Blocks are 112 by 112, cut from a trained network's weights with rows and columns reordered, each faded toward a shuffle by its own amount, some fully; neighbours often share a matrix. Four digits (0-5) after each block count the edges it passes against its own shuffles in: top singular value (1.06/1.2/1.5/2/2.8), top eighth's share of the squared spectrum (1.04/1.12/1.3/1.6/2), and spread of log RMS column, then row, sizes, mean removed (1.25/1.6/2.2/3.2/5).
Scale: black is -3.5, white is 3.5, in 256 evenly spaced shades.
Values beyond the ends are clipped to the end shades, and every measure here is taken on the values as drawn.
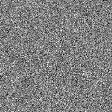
3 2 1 1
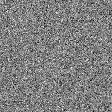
1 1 0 1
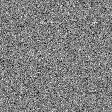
0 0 0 0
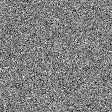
0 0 0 0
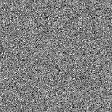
3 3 1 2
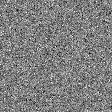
0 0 0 0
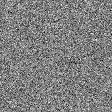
0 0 0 0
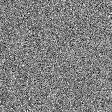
0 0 0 0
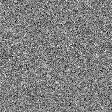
1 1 0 1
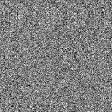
4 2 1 2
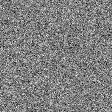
2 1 0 0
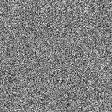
3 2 0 1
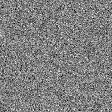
3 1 0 1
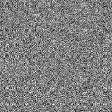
4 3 2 2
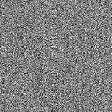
4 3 2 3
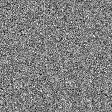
1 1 0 0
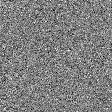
2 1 0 0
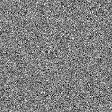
3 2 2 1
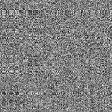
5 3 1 3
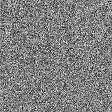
1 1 0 0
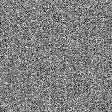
2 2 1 2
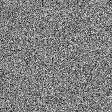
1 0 0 0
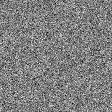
2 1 0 0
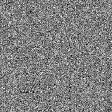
2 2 1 1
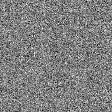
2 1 0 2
